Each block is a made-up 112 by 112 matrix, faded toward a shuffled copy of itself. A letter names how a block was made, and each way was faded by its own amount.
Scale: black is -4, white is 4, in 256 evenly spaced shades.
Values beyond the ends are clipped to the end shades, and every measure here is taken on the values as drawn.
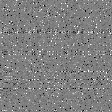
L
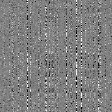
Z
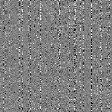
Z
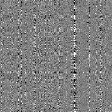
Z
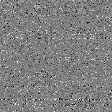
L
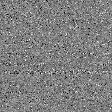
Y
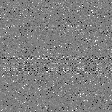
L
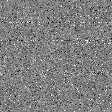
Y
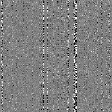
Z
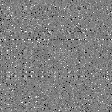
L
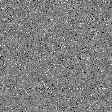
Y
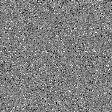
Y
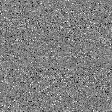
Y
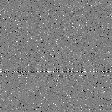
L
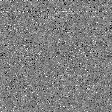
Y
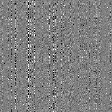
Z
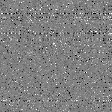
L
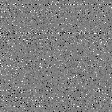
L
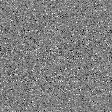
Y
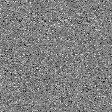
Y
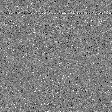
Y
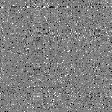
L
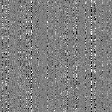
Z
